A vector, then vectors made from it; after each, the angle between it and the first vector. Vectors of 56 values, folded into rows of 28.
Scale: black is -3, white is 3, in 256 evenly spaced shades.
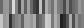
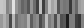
partly aligned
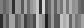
nearly opposite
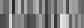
nearly opposite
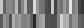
partly opposed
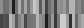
nearly opposite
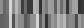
partly opposed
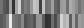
nearly opposite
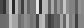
partly opposed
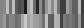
partly aligned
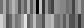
partly aligned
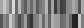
orthogonal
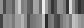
partly opposed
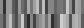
partly opposed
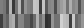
nearly opposite
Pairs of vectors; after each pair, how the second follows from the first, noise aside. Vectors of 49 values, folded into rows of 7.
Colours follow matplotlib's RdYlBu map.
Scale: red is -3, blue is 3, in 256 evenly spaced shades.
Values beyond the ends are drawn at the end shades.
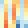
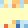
partly zeroed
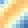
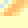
partly zeroed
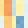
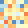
shuffled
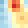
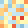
shuffled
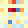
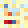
wrapped around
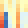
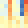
reversed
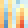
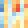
wrapped around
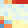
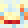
wrapped around
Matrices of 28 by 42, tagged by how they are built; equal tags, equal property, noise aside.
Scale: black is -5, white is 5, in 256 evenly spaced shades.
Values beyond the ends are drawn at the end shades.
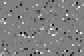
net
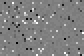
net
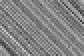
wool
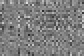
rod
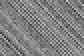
wool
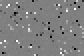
net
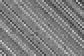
wool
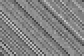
wool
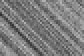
wool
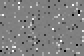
net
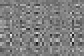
rod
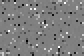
net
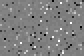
net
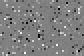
net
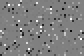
net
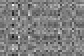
rod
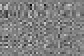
rod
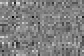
rod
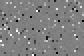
net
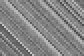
wool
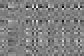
rod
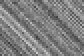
wool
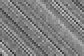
wool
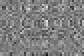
rod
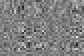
rod
